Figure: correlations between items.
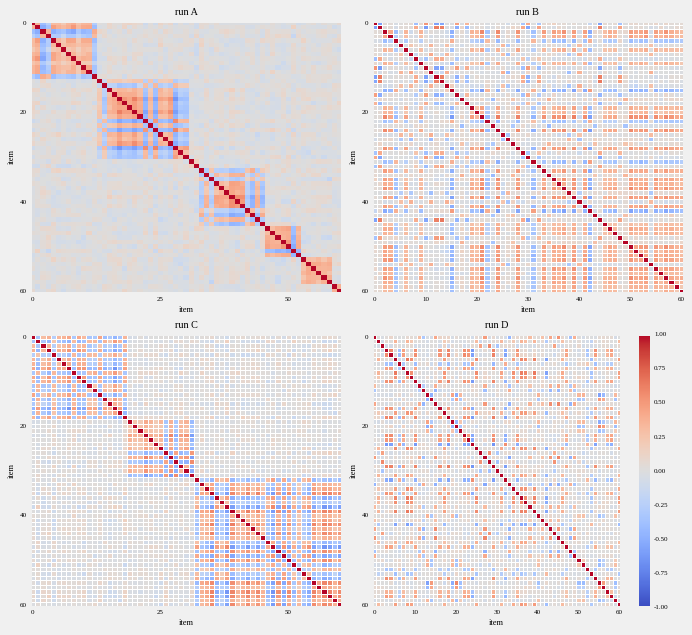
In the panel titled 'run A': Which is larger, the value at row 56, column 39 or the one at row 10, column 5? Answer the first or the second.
the second
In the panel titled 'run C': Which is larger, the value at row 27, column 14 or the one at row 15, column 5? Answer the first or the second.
the first
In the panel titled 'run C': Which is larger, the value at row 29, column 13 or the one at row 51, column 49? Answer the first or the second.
the second
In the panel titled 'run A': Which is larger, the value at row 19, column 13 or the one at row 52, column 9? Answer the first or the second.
the first
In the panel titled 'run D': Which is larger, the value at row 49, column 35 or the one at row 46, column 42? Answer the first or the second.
the first
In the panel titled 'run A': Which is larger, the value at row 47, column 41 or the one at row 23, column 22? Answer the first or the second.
the first
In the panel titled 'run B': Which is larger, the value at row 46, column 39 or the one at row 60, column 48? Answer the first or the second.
the first
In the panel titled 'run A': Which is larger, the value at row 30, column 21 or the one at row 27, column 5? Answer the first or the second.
the second
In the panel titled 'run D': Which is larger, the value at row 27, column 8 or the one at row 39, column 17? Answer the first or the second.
the second
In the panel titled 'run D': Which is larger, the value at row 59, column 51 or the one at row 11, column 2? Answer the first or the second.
the first
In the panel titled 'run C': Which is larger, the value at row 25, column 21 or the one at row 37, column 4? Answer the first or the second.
the first
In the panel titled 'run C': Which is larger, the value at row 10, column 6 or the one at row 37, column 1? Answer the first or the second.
the first
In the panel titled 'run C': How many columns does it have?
61
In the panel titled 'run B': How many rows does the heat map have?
61
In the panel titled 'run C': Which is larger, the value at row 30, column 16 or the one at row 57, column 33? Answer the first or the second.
the second
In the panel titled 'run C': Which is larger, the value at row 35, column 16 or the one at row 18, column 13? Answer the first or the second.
the second
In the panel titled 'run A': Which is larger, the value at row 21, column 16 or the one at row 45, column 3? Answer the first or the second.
the first
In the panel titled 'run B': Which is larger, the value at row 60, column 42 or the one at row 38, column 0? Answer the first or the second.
the second
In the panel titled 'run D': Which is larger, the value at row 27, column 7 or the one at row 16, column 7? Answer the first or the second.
the second
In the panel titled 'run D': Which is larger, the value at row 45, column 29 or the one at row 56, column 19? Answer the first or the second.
the first
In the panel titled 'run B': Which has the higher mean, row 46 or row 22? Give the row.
46
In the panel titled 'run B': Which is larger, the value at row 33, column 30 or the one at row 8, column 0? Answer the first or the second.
the first
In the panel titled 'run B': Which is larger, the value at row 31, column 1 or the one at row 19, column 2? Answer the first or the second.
the second
